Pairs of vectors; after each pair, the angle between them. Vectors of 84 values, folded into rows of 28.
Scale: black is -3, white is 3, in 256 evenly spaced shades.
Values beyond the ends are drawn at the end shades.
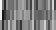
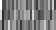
nearly parallel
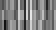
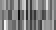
nearly opposite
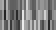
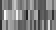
partly opposed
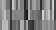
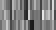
nearly parallel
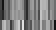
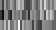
partly aligned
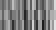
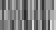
nearly parallel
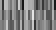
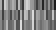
nearly parallel
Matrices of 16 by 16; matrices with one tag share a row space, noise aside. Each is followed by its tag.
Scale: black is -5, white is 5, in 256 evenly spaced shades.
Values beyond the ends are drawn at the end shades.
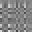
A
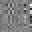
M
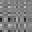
A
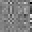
M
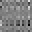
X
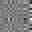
M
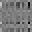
X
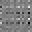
X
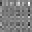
X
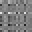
A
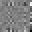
M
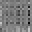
X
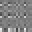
A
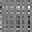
X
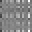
X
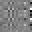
M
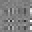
M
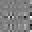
M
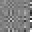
M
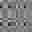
A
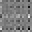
X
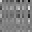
X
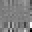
M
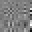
M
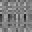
A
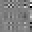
M
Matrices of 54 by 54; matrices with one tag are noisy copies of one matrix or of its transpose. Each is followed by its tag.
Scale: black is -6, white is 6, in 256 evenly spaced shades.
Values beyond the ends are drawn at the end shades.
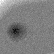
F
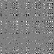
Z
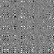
Z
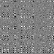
Z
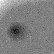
F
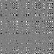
Z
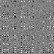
Z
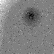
F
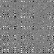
Z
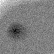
F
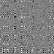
Z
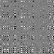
Z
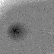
F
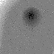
F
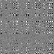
Z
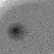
F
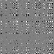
Z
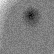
F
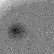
F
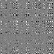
Z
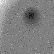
F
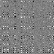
Z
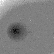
F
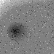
F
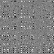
Z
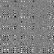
Z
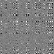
Z
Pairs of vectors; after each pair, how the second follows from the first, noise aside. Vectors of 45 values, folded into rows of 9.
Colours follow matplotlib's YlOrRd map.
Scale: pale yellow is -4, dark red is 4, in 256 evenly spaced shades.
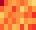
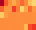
partly zeroed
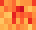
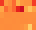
partly zeroed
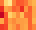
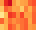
negated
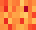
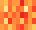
negated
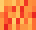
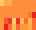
partly zeroed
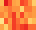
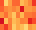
negated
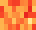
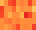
partly zeroed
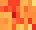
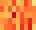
sign-scrambled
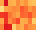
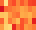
negated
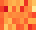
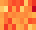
negated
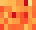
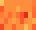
partly zeroed
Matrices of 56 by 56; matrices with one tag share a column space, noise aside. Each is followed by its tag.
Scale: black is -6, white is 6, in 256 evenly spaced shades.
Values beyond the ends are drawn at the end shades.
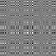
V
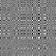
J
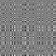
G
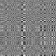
G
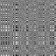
G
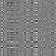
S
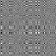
V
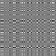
S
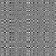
S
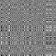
G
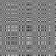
G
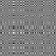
V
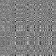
G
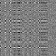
S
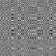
J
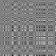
G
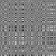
G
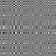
V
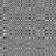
J
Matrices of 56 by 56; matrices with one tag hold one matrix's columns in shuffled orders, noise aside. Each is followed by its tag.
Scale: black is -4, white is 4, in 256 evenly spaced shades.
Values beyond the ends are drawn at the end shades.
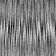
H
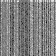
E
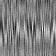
H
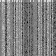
E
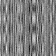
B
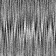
H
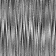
H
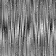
H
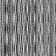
B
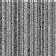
E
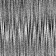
H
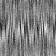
H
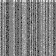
E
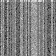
E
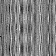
B
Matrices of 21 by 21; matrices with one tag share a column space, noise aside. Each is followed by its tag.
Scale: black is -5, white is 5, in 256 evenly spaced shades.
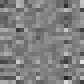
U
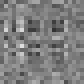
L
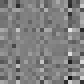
U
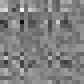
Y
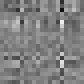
Y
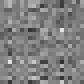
U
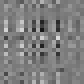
L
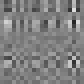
Y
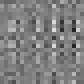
L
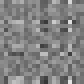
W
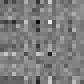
W
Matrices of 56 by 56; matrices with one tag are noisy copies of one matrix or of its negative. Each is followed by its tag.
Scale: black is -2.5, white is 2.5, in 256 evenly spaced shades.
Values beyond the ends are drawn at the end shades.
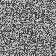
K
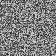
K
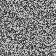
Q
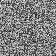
K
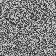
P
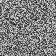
P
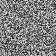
Q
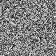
P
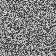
Q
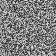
Q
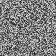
P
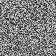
P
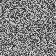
P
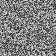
Q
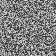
Q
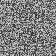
K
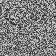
P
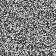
Q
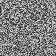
P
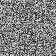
K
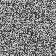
K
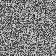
K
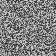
Q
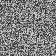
K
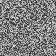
P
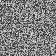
K
